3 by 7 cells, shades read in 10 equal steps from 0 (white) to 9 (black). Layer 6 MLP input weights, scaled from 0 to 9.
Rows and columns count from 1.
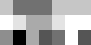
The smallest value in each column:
0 1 3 3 1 0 0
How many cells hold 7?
0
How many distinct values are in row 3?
6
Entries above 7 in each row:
0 0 1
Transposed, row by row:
2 0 4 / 5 1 9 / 5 3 3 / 5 3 6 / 2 1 5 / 2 0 0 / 2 0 6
